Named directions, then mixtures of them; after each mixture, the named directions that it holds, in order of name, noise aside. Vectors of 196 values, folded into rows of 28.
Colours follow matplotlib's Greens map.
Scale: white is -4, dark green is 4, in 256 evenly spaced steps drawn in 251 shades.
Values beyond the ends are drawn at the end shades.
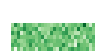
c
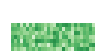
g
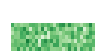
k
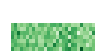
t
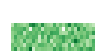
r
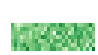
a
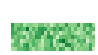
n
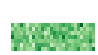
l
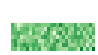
a, t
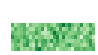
g, k, l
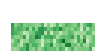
n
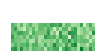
c, t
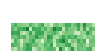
c, n, r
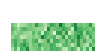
a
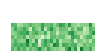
k, t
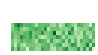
a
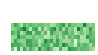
c, k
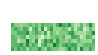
k, t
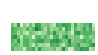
g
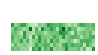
l, r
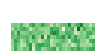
c, l, r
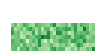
a, k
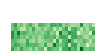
t
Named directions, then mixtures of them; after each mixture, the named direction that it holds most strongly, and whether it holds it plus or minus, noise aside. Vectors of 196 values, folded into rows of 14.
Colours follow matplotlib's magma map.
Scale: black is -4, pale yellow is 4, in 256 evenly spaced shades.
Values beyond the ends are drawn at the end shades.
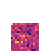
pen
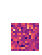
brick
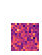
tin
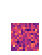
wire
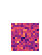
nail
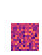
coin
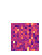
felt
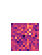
pen, minus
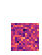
nail, minus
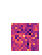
pen, plus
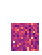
felt, plus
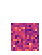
coin, minus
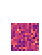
coin, plus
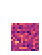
pen, plus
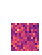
tin, plus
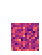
coin, minus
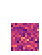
nail, minus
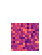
nail, plus
